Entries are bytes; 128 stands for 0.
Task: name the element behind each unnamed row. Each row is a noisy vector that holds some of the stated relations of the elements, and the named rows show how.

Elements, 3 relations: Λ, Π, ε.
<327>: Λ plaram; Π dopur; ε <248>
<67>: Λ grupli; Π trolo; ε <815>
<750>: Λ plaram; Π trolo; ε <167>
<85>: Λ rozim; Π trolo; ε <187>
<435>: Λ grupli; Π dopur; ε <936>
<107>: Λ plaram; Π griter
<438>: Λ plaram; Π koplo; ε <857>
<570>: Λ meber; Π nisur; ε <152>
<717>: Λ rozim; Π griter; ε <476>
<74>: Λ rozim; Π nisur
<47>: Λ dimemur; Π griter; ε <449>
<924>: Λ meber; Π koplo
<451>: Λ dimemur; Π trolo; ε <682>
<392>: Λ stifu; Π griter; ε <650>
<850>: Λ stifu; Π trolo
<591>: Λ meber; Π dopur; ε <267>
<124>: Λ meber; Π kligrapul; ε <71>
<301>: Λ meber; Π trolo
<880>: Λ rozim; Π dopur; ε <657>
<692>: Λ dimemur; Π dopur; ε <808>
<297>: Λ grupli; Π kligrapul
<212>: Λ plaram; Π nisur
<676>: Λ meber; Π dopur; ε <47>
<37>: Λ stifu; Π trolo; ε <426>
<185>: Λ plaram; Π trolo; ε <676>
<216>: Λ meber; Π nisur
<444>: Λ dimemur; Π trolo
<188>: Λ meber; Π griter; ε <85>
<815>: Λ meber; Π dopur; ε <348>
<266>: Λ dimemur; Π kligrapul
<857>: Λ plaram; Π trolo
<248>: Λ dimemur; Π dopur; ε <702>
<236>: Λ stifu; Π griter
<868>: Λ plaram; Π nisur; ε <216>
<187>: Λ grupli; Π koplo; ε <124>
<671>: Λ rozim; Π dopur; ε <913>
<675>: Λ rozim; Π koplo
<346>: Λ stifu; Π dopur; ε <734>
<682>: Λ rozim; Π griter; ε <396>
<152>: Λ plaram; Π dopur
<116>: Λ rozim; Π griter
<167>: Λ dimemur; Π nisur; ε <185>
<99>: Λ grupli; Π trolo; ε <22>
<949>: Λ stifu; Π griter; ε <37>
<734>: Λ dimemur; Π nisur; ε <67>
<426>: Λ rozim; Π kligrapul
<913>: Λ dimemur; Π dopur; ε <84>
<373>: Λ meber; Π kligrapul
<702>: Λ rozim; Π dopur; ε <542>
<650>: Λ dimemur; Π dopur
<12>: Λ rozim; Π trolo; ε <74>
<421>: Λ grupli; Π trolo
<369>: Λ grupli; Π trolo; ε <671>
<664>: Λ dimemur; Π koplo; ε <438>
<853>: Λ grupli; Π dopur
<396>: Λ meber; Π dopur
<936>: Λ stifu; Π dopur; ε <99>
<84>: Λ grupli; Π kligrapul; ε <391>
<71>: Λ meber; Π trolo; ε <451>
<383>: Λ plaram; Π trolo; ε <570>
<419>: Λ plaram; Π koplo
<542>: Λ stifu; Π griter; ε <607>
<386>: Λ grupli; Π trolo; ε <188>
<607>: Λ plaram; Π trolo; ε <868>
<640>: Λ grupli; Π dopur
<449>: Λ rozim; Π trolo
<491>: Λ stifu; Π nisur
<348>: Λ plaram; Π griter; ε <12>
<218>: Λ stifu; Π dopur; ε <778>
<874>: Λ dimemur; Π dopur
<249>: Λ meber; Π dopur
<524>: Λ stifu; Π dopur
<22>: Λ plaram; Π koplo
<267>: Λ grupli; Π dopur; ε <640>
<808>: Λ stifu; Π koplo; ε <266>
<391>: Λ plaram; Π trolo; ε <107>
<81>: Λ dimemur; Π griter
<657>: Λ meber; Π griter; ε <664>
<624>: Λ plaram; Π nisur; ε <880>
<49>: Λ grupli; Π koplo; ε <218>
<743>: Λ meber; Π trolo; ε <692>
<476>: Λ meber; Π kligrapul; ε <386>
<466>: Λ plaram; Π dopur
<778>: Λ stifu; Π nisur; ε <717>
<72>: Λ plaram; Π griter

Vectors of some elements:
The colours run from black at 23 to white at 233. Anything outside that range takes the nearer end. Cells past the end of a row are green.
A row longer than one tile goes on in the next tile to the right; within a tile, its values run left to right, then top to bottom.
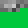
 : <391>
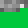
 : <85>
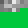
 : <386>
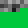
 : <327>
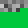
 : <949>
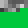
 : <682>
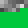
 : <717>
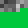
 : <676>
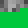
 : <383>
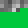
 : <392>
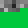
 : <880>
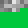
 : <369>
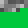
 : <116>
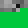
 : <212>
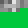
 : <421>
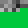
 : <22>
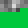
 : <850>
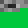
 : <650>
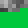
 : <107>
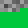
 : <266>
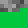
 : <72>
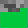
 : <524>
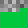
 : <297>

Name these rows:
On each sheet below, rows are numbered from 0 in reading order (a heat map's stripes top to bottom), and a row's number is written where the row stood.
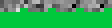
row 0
<570>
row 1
<913>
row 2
<868>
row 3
<624>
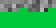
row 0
<491>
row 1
<542>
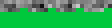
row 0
<218>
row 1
<702>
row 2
<671>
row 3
<664>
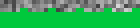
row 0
<591>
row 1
<12>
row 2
<81>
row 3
<435>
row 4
<187>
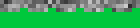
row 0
<301>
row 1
<373>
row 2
<657>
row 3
<84>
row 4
<857>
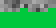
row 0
<675>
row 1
<778>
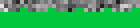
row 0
<426>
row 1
<71>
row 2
<466>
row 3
<419>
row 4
<743>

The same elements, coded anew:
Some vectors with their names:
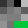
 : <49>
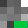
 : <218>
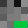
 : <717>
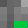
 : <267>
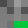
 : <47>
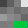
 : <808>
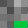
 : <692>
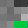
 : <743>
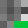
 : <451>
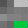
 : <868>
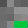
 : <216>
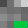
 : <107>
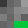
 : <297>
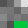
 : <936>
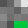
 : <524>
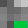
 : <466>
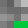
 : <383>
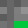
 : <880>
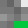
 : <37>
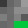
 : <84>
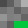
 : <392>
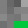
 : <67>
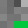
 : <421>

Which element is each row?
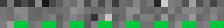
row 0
<924>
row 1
<188>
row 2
<74>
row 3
<396>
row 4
<426>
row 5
<386>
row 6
<449>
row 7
<116>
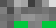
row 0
<650>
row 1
<22>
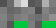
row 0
<152>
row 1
<248>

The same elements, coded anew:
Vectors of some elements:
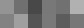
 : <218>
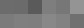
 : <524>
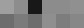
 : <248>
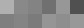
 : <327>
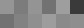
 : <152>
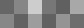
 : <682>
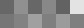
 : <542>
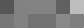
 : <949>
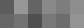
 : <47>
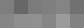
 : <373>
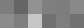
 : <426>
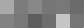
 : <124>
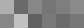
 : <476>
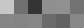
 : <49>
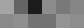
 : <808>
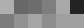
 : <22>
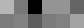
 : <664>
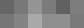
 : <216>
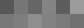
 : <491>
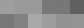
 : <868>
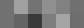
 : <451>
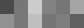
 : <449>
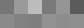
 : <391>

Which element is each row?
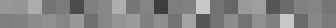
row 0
<624>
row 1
<212>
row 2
<188>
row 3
<675>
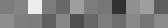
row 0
<85>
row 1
<266>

